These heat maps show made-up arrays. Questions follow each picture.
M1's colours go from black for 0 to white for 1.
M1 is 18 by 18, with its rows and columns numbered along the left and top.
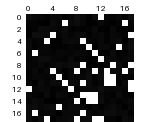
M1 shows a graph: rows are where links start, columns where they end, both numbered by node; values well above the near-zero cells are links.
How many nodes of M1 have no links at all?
1
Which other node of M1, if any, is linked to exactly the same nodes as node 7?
node 0
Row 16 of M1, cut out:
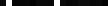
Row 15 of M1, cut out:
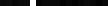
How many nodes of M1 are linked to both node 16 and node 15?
0
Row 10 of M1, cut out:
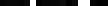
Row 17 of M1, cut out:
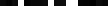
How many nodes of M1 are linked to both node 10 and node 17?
0
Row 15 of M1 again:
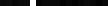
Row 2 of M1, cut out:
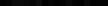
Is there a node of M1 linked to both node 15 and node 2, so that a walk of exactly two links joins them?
no
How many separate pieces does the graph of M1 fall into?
2
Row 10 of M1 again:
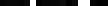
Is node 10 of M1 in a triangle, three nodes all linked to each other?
no
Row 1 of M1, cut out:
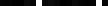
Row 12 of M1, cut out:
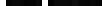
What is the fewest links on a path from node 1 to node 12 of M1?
4
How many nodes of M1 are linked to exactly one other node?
3
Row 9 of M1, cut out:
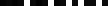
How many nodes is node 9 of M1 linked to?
5
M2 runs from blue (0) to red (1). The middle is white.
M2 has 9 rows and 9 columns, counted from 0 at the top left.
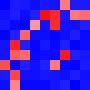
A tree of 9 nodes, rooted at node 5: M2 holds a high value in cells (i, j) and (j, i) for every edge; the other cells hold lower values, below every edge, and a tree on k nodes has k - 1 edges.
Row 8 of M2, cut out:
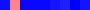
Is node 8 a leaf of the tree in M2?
yes
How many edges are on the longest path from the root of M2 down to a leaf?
2
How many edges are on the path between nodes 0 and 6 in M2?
1
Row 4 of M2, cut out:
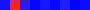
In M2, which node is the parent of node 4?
1
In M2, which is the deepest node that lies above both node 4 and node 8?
1
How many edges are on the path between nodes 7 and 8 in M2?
2
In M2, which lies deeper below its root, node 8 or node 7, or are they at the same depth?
the same depth
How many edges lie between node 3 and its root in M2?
2
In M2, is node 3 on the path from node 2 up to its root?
no
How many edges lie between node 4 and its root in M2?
2
